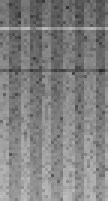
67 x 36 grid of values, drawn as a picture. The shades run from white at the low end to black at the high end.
Stripes running up and down repeat 5 times from left to right. Rows 10 and 24 stand out from the rest. The field climbs toward the top.
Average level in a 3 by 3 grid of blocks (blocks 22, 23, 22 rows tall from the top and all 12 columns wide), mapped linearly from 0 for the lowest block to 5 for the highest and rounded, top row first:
5 5 5 / 3 3 3 / 0 0 0
